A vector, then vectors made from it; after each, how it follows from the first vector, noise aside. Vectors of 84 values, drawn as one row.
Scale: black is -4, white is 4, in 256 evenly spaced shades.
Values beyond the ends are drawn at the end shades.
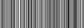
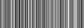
negated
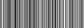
reversed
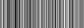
reversed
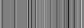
partly zeroed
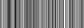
reversed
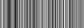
reversed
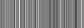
partly zeroed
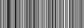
reversed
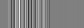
partly zeroed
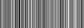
negated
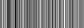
reversed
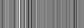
partly zeroed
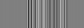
partly zeroed
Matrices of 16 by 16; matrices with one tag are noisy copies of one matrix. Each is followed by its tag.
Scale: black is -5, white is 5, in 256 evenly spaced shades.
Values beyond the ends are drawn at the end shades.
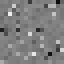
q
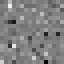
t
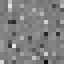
t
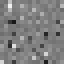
t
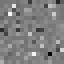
q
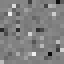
q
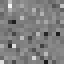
t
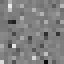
t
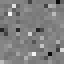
q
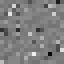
q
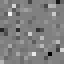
q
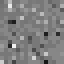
t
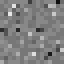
q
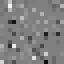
t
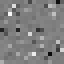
q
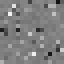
q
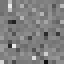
t
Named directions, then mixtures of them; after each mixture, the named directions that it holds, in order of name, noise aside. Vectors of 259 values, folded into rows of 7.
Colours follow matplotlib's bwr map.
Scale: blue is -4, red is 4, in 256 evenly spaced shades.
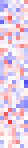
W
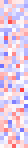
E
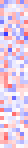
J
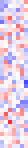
W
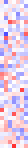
E, J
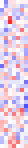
E, W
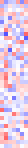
J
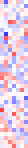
E, J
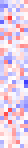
W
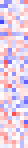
J, W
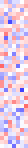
E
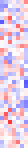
W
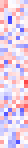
E, W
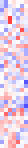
E, W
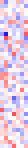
E, J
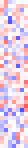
E, W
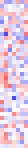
J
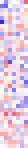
J, W
